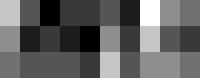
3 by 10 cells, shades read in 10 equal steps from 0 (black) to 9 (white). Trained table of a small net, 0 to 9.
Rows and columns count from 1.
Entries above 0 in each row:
9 9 10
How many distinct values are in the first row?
8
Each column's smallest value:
4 1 0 1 0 3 1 5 3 2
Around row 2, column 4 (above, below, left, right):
2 3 2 0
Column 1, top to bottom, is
7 5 4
